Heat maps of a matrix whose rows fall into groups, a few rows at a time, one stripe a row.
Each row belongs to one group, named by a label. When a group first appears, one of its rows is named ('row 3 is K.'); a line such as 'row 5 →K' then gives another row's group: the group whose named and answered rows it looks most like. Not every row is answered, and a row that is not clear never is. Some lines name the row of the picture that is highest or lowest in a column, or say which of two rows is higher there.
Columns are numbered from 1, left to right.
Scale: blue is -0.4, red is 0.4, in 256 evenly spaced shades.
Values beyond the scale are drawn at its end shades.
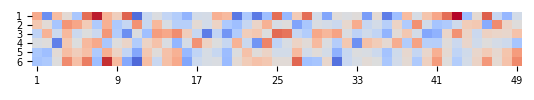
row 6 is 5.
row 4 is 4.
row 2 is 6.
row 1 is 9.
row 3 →6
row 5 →5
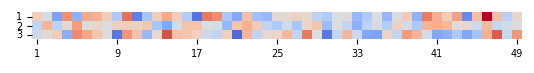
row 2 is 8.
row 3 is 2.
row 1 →9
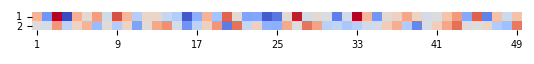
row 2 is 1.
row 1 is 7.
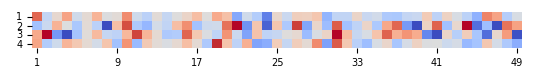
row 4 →9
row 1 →9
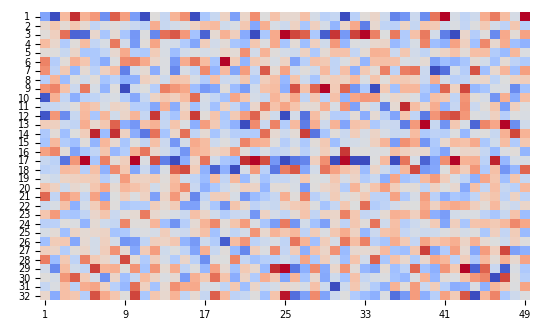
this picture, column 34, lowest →9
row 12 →8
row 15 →8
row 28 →7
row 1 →5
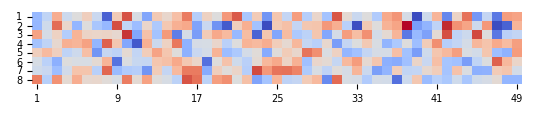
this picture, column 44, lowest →6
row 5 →1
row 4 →5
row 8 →9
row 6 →6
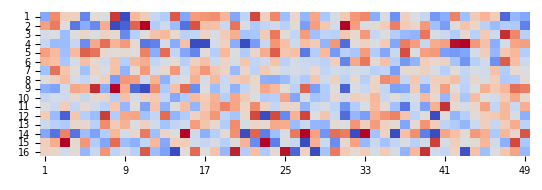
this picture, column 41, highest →11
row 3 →6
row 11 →5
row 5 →6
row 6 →6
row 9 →5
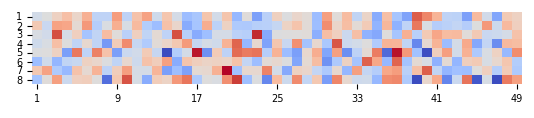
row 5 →8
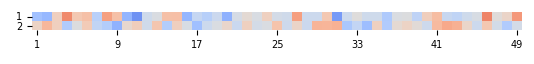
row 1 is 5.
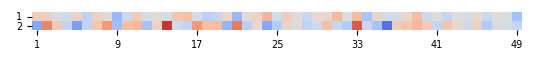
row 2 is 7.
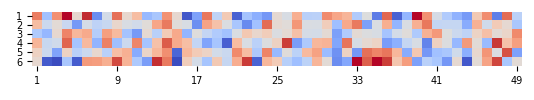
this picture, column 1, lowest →3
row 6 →4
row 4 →6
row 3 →5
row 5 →4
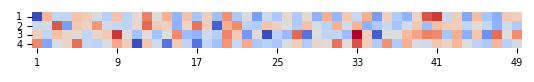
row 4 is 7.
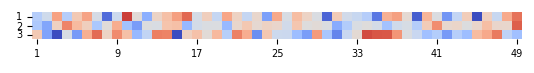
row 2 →5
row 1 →2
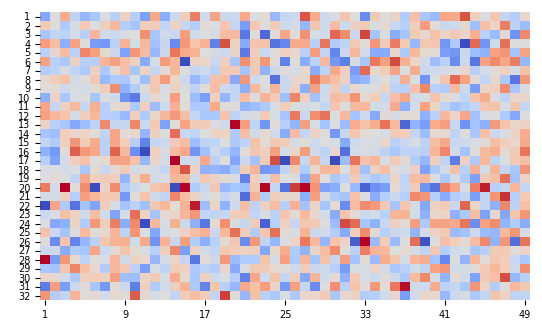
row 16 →5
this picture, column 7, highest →13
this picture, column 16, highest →22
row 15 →5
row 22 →8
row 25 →6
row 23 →2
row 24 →9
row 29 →5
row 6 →4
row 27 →4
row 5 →2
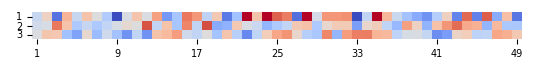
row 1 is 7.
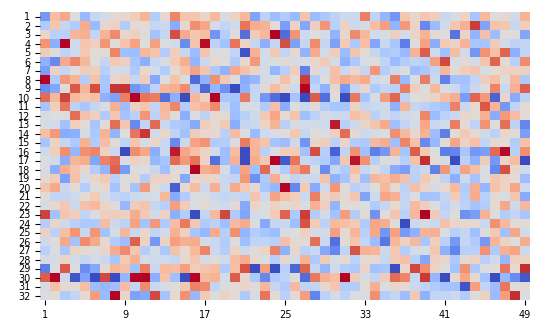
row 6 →5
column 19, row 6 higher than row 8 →No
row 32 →5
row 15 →8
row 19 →4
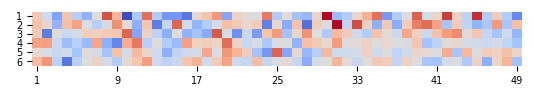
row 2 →7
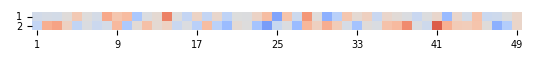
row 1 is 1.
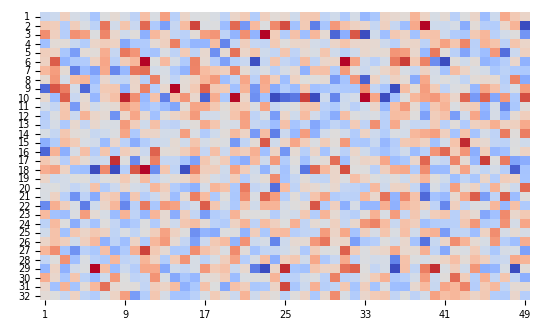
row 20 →1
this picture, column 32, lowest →26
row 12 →2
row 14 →7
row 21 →8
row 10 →7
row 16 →8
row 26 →1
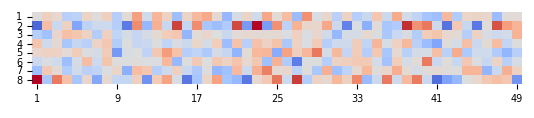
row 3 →5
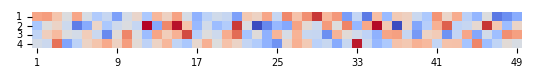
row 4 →7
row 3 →2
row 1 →1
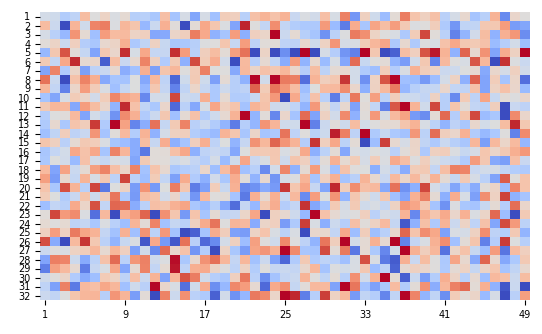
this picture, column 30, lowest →10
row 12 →2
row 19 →7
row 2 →4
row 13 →5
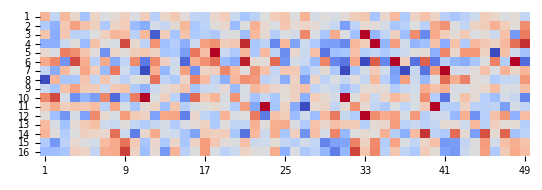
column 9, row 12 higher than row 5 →Yes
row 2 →5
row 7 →5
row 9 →5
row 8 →8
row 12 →4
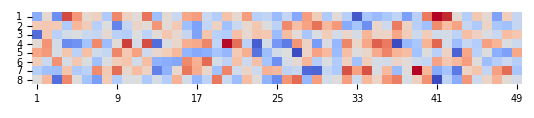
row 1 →8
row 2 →1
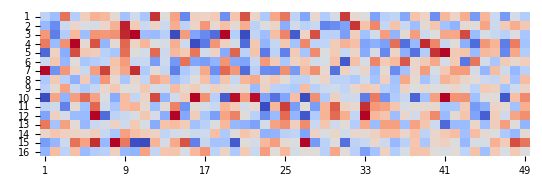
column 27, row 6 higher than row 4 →No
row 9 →7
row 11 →4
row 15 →5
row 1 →9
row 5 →8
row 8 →8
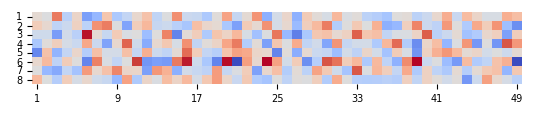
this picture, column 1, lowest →5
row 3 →4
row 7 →4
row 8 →9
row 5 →8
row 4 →2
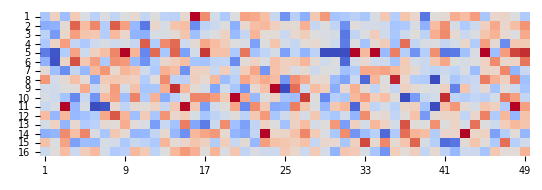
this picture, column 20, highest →10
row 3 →5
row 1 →8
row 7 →4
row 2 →5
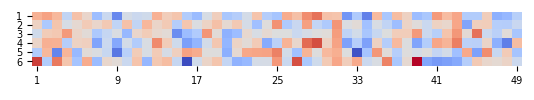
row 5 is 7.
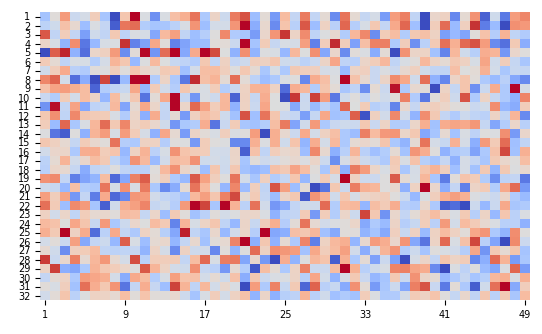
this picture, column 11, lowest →10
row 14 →4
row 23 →7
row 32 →7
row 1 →2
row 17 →2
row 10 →1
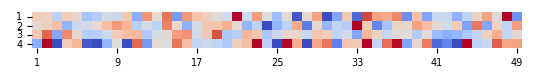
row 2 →7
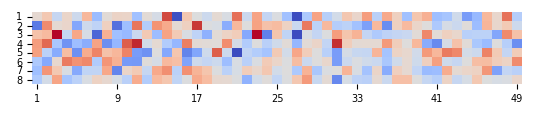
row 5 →9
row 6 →5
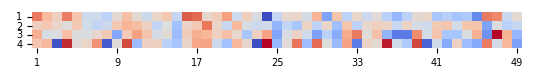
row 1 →9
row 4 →4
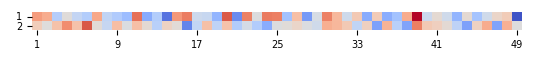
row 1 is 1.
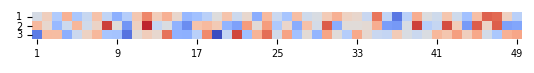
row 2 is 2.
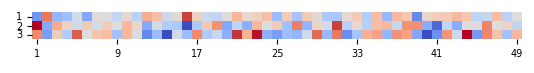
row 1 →8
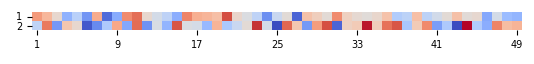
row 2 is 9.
